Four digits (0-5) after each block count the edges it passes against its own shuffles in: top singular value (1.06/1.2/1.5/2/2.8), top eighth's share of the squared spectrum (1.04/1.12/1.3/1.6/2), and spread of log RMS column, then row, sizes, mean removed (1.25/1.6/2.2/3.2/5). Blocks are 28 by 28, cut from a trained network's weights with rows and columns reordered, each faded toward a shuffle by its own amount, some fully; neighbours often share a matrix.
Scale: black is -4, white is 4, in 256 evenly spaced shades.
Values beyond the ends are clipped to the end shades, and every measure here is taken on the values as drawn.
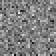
2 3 0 1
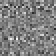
3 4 0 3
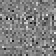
3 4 1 2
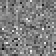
0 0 0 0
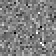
0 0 0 0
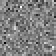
0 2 0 0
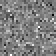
0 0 0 0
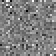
2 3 0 1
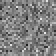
0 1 0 0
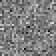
1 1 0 0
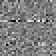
3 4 0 2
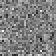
2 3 0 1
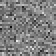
1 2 0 0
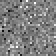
0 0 0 0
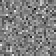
0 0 0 0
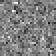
1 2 0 0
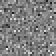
0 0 0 0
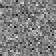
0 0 0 0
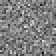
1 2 0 0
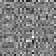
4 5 1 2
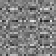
4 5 1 3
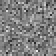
1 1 0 0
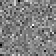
1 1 0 0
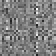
3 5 2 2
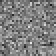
1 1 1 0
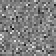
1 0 0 0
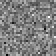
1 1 0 0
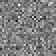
2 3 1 1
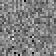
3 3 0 0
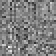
3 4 2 1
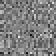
3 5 1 2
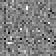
2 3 1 1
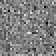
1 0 0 0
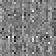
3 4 1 1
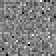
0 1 0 0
